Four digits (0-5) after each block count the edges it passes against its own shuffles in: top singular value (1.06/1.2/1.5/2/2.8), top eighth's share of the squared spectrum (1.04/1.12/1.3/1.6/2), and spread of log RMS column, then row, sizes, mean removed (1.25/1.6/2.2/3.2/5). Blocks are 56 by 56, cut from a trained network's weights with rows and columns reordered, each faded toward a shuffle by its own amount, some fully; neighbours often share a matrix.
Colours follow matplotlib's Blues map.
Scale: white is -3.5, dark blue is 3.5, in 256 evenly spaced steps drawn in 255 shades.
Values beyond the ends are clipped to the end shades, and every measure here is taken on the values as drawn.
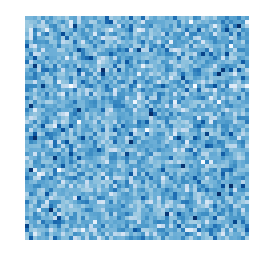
0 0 0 0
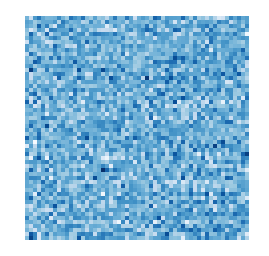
3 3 1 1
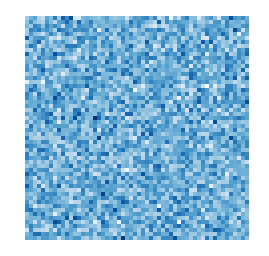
1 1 0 0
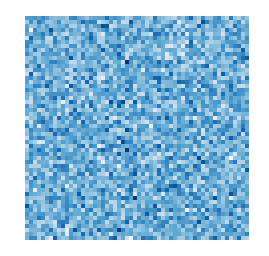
3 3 1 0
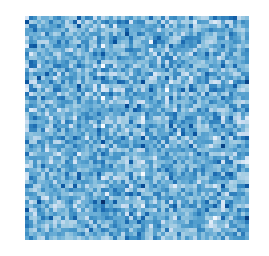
4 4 2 2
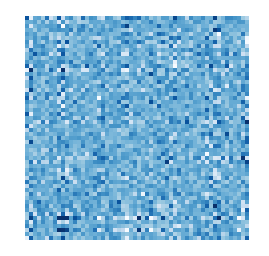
3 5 3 2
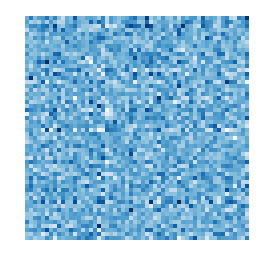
3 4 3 2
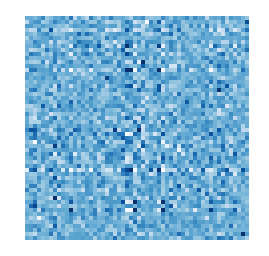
4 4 2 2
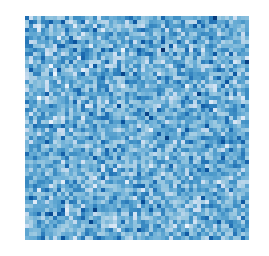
1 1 0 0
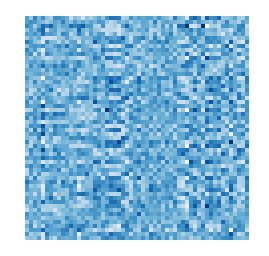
4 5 3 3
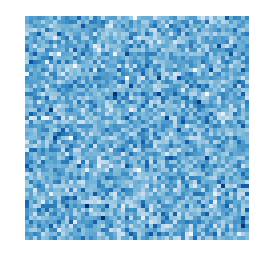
0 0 0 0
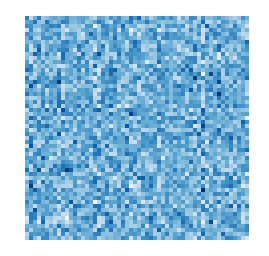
3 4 2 1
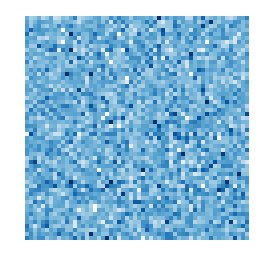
1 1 0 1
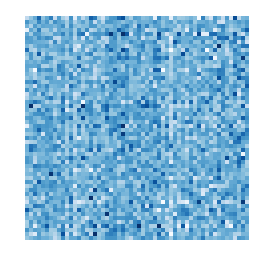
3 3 1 2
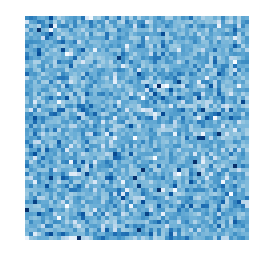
0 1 0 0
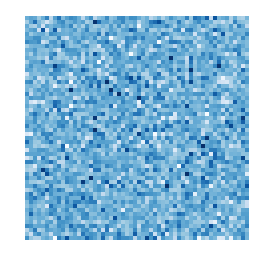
1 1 0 0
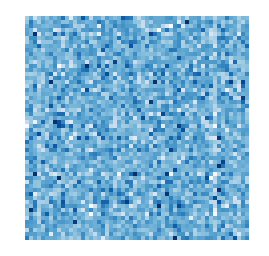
2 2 0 2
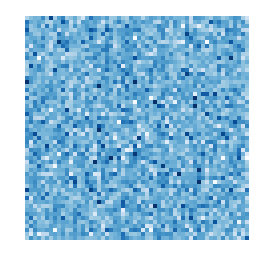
1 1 0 0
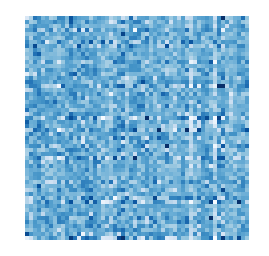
3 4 2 3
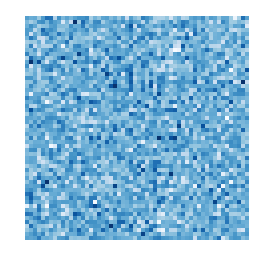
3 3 1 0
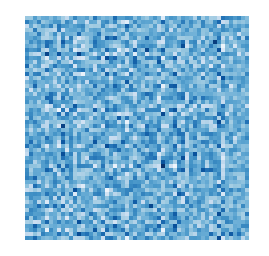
4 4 3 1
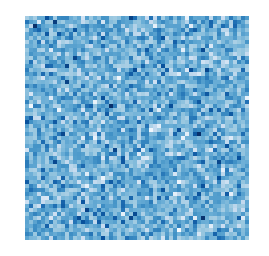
0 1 0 0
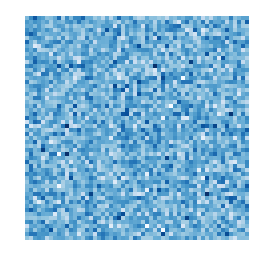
0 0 0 0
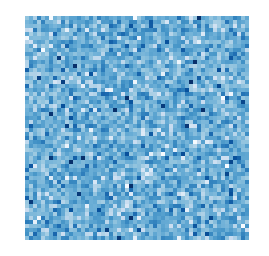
0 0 0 0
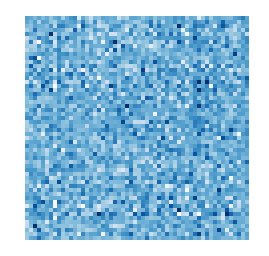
2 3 1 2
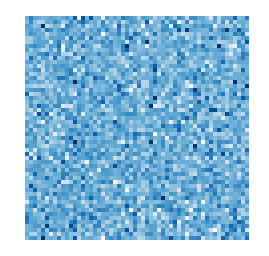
0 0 0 0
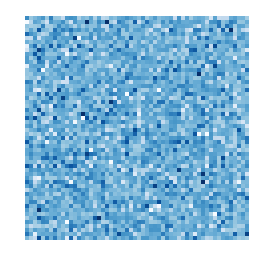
1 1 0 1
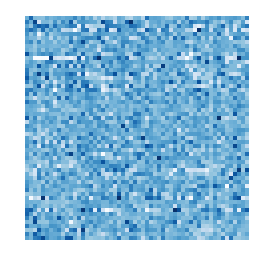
3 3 1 3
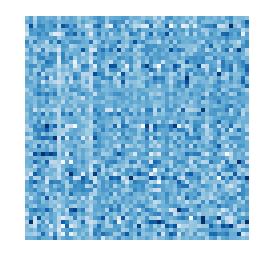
2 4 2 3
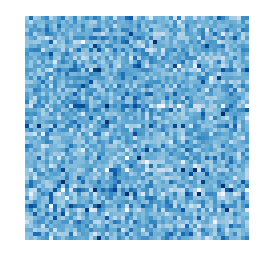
2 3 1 2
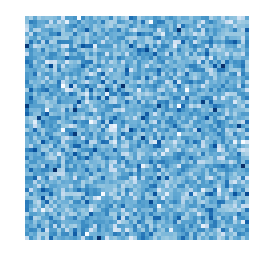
1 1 0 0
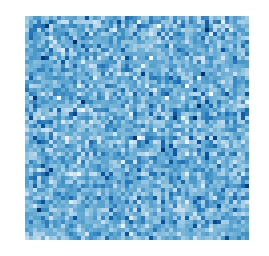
2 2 0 2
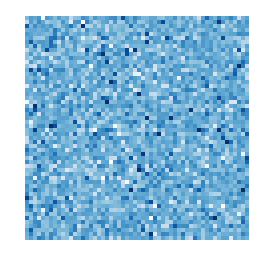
0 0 0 0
